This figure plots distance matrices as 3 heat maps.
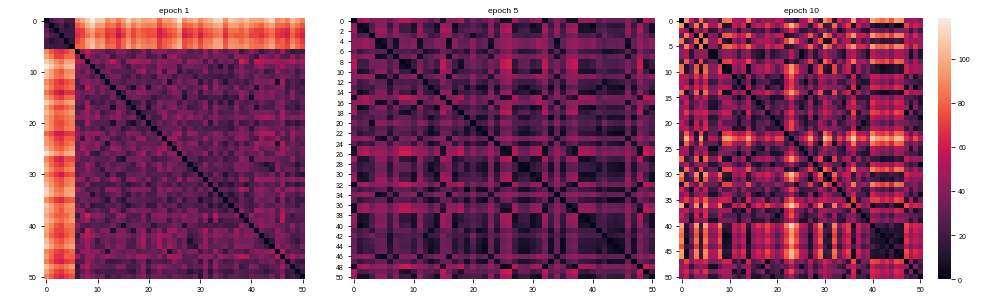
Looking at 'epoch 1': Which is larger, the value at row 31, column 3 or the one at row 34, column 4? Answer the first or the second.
the second
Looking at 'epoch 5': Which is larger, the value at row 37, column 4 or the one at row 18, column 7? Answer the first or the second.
the first
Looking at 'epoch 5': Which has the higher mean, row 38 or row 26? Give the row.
26
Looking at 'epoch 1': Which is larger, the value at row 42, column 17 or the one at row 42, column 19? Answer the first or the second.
the second
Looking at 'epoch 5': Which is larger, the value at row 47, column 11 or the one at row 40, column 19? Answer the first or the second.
the first
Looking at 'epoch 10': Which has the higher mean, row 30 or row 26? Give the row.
30
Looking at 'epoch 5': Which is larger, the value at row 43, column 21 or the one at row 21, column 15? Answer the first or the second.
the second
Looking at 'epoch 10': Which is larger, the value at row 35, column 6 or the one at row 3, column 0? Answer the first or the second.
the first
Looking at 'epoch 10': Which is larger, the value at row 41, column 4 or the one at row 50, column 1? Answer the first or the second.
the second
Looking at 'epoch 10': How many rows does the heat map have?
51
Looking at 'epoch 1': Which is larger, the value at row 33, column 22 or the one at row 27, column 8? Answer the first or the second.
the first
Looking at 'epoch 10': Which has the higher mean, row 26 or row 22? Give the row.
22
